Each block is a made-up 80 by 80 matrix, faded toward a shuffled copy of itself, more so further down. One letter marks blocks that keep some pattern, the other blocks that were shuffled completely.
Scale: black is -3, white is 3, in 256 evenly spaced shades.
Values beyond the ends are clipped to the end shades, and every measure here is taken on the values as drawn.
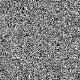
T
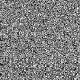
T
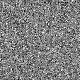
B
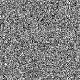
T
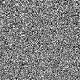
T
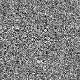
T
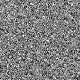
T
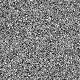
B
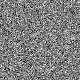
B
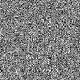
T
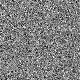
B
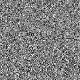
T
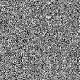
T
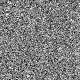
B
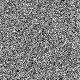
B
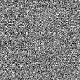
T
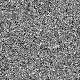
B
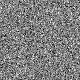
B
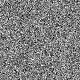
B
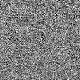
T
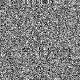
T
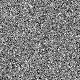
B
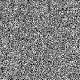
T
